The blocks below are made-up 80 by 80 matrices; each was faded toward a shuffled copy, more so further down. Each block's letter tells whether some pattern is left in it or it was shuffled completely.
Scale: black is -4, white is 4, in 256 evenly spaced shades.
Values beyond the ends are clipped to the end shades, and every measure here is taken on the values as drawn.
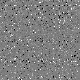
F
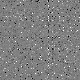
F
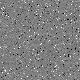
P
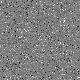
P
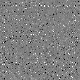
F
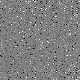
F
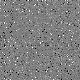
F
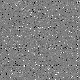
F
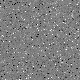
P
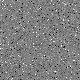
P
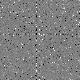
F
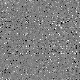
F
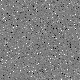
P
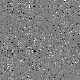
F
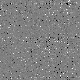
F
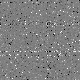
F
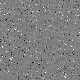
P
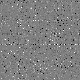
F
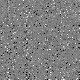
F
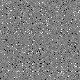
F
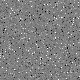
P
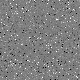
P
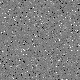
P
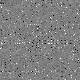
F
